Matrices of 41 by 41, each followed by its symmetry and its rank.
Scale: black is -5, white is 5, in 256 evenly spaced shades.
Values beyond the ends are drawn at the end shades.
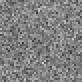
neither, full rank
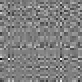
neither, rank three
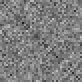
symmetric, full rank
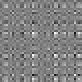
symmetric, rank two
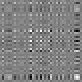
symmetric, rank two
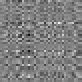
neither, rank three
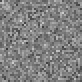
symmetric, full rank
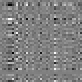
neither, rank three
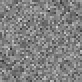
symmetric, full rank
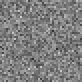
neither, full rank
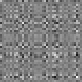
symmetric, rank two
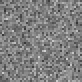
neither, full rank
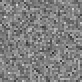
symmetric, full rank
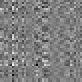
neither, rank three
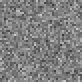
neither, full rank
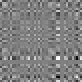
symmetric, rank two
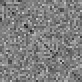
symmetric, full rank
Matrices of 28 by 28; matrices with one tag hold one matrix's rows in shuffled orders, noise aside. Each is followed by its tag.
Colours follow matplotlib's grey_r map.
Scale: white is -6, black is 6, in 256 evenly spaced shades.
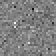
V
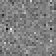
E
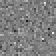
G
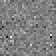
E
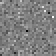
G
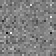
E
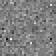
E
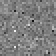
V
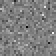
G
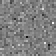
G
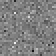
V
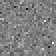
G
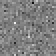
V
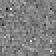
E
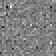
E
